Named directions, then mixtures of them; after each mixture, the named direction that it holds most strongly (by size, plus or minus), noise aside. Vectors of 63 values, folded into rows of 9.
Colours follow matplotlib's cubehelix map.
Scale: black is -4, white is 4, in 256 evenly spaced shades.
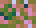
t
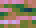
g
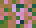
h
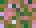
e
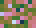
e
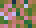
t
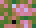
e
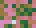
e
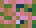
h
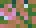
t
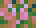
t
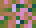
h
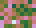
e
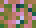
h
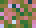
e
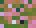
e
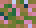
t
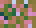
t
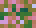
h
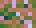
t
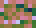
g
